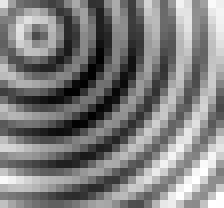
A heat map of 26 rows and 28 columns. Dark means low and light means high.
Ninth with the highest average: bottom right. Odd rows or columns: none. Average level on the scale: 50%. Rings: centred on the top left. Ninth with the lowest average: centre.
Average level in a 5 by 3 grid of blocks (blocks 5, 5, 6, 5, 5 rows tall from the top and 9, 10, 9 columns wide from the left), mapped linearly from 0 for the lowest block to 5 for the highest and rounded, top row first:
314 | 203 | 103 | 114 | 325
